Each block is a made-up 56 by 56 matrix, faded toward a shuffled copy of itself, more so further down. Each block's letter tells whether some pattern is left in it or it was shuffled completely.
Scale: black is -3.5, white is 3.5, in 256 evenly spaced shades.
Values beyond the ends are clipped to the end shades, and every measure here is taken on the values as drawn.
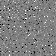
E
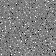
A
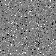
E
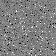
A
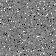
A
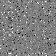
E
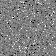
A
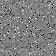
A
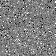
A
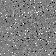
E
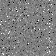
E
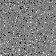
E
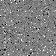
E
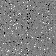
E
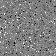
A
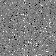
E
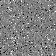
E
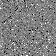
A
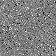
A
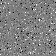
E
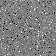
A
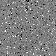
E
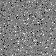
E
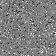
A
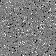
A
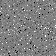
A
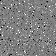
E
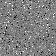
A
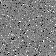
A
